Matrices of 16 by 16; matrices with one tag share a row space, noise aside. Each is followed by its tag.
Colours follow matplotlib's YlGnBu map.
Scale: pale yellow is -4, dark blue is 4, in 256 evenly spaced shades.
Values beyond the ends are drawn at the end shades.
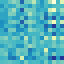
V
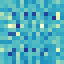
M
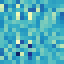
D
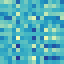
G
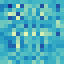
M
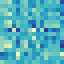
G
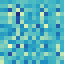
M
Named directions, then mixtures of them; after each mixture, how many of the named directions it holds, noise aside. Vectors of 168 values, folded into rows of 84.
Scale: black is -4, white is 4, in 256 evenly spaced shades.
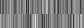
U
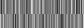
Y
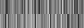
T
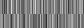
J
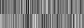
one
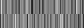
one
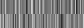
one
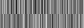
one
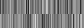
one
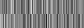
three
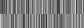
three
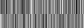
three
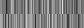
two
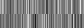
one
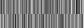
one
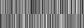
two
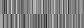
one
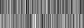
one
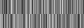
two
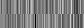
three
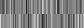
two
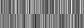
three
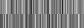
two
